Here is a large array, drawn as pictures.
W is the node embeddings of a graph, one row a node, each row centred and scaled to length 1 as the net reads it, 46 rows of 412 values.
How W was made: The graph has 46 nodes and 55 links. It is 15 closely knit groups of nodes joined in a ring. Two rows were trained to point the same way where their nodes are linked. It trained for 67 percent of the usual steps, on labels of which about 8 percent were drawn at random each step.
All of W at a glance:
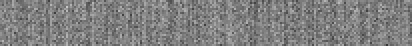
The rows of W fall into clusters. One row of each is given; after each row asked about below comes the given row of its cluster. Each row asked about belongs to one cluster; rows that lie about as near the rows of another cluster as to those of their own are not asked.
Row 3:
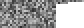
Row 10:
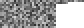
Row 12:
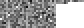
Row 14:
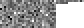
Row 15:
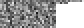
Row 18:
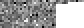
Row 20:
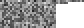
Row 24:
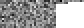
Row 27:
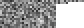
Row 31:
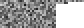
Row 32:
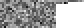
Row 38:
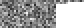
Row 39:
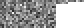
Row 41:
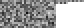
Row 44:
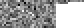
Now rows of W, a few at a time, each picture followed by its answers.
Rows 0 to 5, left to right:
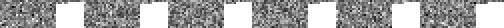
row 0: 3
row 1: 18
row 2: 27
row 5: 12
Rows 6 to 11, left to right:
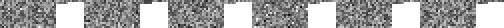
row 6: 20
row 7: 14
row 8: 41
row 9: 3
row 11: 10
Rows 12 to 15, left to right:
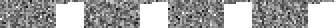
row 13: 32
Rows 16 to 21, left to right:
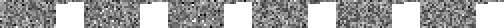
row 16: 15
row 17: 24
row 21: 31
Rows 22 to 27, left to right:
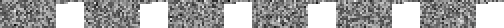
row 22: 41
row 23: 38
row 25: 12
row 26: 20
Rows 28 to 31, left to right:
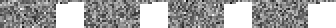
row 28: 39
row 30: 38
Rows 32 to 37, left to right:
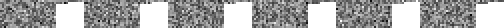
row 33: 24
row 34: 15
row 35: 20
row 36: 44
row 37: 10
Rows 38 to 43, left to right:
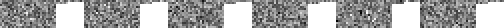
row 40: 32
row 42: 14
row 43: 39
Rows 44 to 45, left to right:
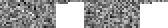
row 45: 27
